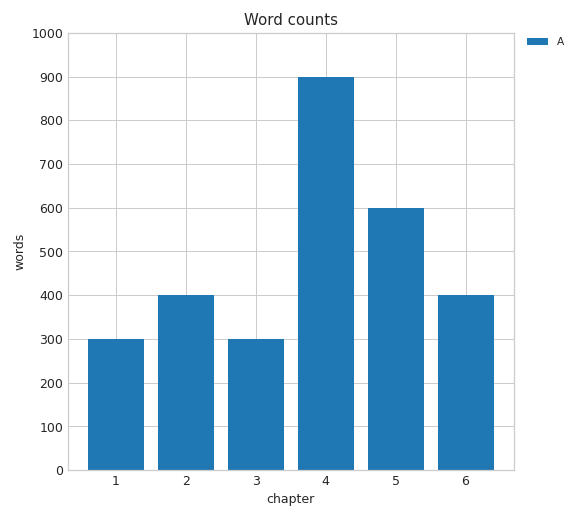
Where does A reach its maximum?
4
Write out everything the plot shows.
Title: Word counts
x-axis: chapter, ticks 1 2 3 4 5 6
y-axis: words, ticks 0 100 200 300 400 500 600 700 800 900 1000
Legend: A
Values:
A: 300 400 300 900 600 400
